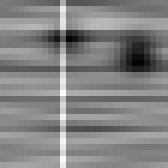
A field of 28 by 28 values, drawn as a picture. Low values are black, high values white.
Column 11 stands out from the rest. Streaks run across, left to right. There are two dips. The distribution is heavy-tailed on both sides.
